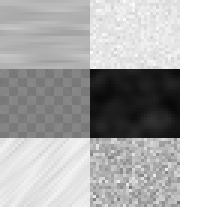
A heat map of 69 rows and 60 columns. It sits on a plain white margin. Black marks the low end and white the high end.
The table splits into 3 rows of 2 panels. Panel 1,1: high, streaked across, faint in contrast. Panel 1,2: very high, fine-grained, faint in contrast. Panel 2,1: middling, checkered, faint in contrast. Panel 2,2: very low, blotchy, faint in contrast. Panel 3,1: very high, slanting up to the right, faint in contrast. Panel 3,2: high, fine-grained.
